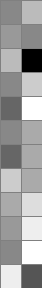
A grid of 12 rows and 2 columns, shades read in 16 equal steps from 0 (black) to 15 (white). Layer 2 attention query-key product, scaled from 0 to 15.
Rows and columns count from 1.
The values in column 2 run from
0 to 15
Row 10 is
9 14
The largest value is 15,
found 2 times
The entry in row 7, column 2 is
10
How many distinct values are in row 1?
2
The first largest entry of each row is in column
2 1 1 2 2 2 2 1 2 2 2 1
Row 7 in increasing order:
6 10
